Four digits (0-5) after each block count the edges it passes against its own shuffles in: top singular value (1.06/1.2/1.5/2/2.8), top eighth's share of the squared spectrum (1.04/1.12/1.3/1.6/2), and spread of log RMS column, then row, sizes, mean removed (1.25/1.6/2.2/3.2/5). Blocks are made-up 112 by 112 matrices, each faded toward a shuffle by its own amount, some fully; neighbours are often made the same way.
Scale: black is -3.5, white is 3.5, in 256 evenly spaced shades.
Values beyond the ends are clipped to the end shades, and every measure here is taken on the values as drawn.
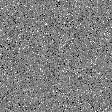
0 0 1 0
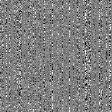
2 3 5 0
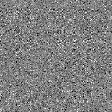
4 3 2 2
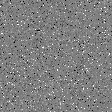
0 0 0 0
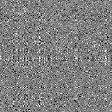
4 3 2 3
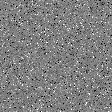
0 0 0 0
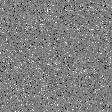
1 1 0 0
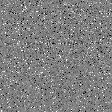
3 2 0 2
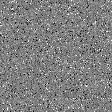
2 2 0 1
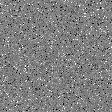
1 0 0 0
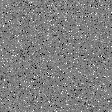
2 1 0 0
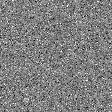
0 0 0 0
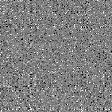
4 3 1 2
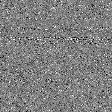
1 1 0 3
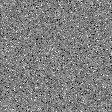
0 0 0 0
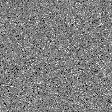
0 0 0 1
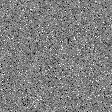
0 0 0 0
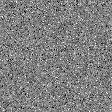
0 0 0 1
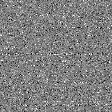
1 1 0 3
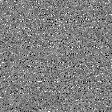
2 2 0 3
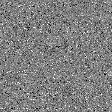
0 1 0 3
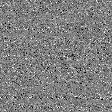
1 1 0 3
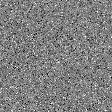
0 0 0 1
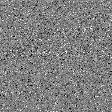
0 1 0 2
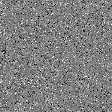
0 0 1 0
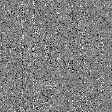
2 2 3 1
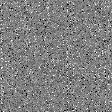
1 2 2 1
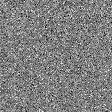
2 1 0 0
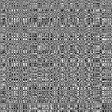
5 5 4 4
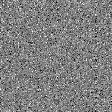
3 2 1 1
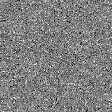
3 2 1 1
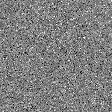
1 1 0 0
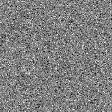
3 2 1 0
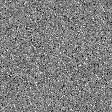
1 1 0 0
